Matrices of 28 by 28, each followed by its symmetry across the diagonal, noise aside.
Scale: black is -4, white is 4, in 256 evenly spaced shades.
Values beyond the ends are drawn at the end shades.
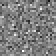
neither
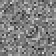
symmetric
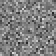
antisymmetric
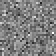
neither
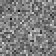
symmetric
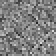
symmetric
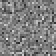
antisymmetric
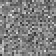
neither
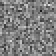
antisymmetric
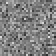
neither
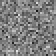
neither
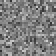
antisymmetric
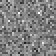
neither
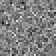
symmetric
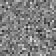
antisymmetric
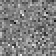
antisymmetric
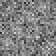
symmetric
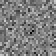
symmetric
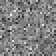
symmetric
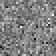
neither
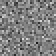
antisymmetric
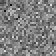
symmetric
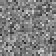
antisymmetric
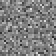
antisymmetric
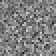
symmetric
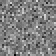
neither
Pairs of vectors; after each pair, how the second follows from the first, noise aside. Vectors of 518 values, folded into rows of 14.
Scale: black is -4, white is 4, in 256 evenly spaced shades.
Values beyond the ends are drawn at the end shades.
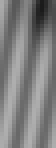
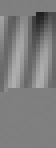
partly zeroed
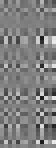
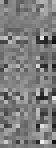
sign-scrambled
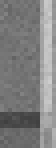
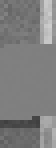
partly zeroed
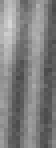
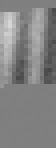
partly zeroed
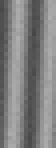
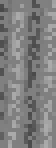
partly zeroed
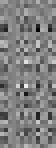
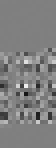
partly zeroed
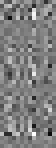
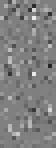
partly zeroed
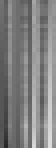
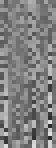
sign-scrambled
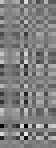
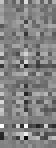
sign-scrambled
